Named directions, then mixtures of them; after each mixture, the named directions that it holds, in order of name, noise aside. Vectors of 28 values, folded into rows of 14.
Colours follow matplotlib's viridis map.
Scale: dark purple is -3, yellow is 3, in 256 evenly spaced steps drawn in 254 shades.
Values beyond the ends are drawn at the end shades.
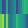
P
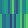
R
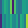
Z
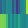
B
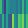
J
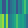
P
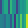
R, Z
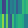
J, P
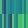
J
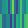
R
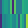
Z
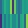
Z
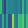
J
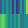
B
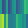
P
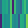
Z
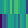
B, Z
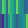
P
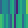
B, R
